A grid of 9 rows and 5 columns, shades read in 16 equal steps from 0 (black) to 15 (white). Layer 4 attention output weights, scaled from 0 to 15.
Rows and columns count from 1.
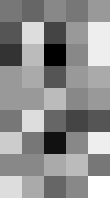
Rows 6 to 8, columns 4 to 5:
4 5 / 8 14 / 11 7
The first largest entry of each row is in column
5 5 5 2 3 2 5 4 5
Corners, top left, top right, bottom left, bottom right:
7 9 13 15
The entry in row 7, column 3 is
1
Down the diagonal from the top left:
7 13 0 9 9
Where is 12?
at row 7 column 1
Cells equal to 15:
1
